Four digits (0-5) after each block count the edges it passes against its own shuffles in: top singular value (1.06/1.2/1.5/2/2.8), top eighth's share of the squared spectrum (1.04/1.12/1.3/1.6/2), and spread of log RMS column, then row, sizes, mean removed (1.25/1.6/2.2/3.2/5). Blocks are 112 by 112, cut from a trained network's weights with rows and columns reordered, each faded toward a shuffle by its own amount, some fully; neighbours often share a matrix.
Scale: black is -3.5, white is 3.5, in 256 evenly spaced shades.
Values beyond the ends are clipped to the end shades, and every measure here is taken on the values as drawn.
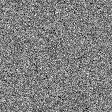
0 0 0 0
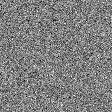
0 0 0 0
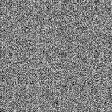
4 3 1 1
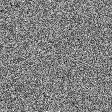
0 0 0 0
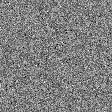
0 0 0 0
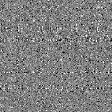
4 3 2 3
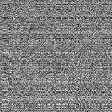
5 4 2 3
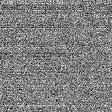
4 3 1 2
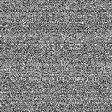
4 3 1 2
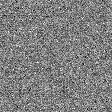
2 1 0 0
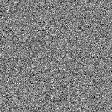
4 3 1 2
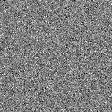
3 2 0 0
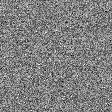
1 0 0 0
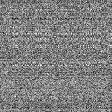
4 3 1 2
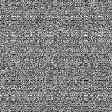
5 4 1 3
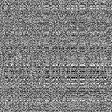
5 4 2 3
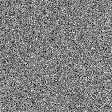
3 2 0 0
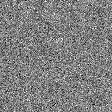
2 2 0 1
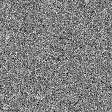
2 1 0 0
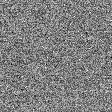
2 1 0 0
